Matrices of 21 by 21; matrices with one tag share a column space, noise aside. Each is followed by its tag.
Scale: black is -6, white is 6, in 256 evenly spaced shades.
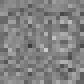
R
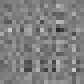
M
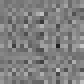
R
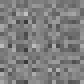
R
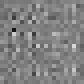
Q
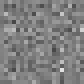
M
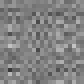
R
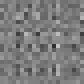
Q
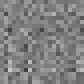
M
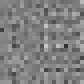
R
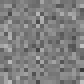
R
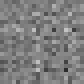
M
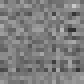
M
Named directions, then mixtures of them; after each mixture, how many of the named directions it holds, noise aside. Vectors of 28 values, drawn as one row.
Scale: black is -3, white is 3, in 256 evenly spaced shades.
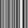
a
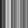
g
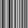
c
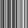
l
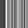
three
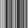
two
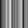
two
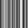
one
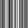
one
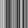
three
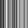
three
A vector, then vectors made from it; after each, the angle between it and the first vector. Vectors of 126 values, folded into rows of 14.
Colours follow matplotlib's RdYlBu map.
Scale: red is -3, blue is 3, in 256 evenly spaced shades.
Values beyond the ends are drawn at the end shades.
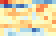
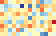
partly aligned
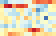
nearly opposite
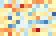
partly opposed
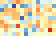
partly aligned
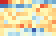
nearly parallel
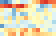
nearly opposite
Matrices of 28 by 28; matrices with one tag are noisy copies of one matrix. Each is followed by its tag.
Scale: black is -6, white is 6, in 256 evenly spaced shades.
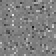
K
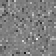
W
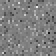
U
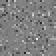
W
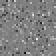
W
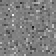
K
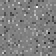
U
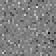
U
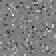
K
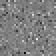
W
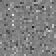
K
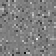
W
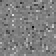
K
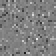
W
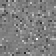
W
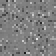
W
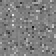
K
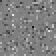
K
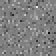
U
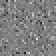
W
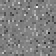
U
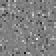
W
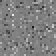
K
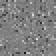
W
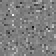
K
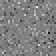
U
